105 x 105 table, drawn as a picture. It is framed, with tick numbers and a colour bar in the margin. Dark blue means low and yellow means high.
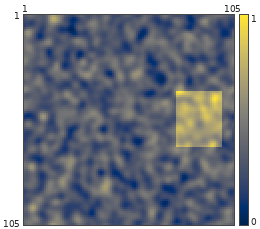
Odd patch: higher, in the middle right. Stripes: none. Ninth with the highest average: middle right. Histogram: skewed, a long tail of high values.
